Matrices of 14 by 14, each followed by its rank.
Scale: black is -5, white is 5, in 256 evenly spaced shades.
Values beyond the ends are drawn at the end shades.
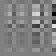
one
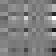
one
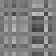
one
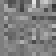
three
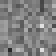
three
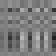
one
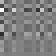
one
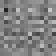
three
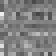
three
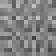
three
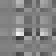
one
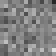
three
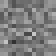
three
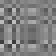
one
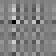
one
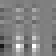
one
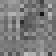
three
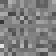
three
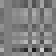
one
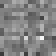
three
